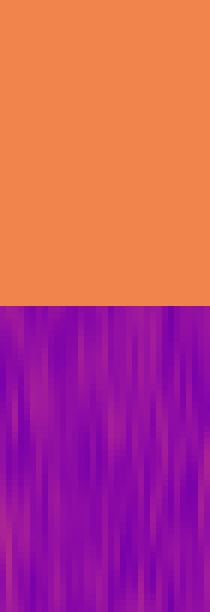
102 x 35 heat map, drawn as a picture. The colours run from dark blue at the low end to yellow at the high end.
The table splits into 2 rows of 1 panel. Panel 1,1: high, flat. Panel 2,1: low, streaked downward, faint in contrast.
